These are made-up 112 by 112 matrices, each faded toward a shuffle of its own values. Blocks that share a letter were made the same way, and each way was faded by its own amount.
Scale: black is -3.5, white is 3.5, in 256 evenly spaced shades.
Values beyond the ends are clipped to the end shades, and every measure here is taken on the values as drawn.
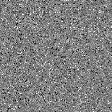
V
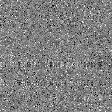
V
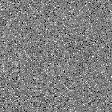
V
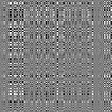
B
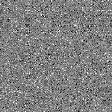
V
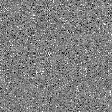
V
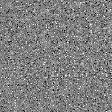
V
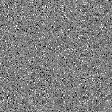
V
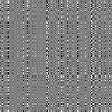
B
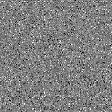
V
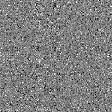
V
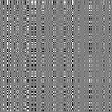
B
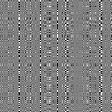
B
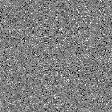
V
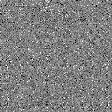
V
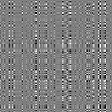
B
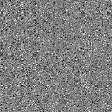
V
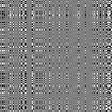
B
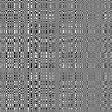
B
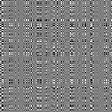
B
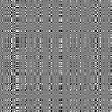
B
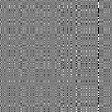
B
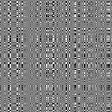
B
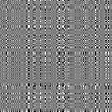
B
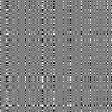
B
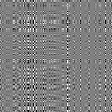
B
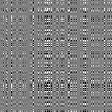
B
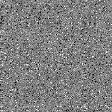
V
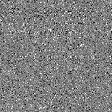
V
